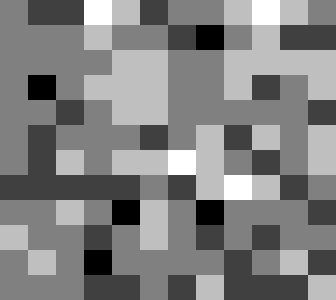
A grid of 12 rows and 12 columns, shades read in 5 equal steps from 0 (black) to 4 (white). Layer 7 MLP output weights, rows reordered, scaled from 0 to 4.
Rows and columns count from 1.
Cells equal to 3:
36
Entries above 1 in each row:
9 8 12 10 10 9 10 5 9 9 9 6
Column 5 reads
3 2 3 3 3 2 3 1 0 2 2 1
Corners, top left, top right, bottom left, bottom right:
2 2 2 3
